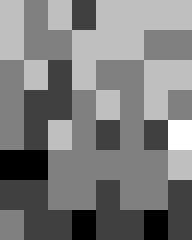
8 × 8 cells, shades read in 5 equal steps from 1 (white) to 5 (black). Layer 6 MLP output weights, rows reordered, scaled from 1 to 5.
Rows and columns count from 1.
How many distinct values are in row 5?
4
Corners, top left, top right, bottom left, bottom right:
2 2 3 4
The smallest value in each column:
2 2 2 2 2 2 2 1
